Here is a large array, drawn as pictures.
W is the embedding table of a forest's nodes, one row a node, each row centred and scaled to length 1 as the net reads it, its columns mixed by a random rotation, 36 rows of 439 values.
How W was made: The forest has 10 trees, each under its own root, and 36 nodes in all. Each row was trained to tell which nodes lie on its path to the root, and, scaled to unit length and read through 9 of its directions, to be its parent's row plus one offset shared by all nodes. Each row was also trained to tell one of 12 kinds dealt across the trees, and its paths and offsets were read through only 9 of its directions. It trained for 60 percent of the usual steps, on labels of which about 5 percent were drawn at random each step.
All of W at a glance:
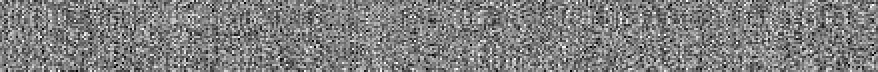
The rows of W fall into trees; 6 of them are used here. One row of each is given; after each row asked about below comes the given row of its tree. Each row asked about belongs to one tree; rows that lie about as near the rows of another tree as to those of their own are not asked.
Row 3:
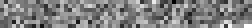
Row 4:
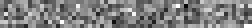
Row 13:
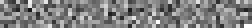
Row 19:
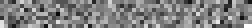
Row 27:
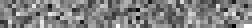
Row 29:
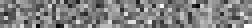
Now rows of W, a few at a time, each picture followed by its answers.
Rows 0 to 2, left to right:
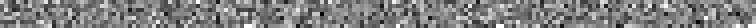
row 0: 13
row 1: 19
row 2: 4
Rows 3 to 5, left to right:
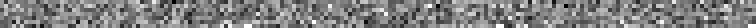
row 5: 13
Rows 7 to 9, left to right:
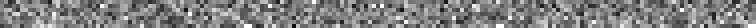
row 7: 27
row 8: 3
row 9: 27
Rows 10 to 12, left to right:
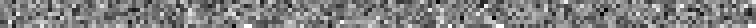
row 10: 27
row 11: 27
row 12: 3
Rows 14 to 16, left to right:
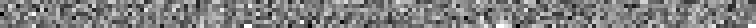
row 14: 29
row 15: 4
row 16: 19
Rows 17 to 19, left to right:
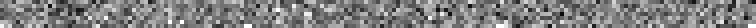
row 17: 19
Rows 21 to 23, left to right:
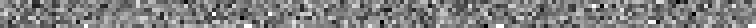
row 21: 3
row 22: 27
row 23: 29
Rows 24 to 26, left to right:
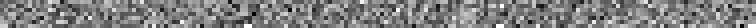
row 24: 19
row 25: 29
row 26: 29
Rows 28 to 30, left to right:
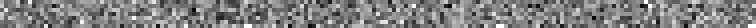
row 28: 3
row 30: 29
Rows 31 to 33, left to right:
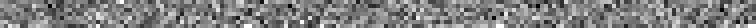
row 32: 4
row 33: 3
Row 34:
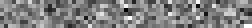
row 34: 13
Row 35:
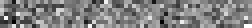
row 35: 13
